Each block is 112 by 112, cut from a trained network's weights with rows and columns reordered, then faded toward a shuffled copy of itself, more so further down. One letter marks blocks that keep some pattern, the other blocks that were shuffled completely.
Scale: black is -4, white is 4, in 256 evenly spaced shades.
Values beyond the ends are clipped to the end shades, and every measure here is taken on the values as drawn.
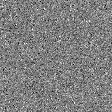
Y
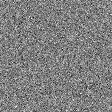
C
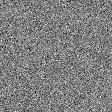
C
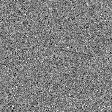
Y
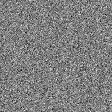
Y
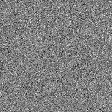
Y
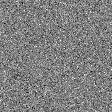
C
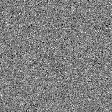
Y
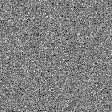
Y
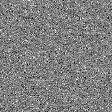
Y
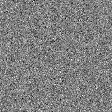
Y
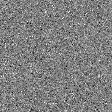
Y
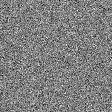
C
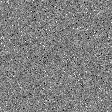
C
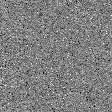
C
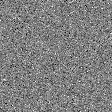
C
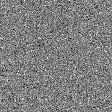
Y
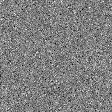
Y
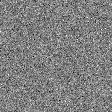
C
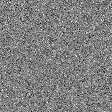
C
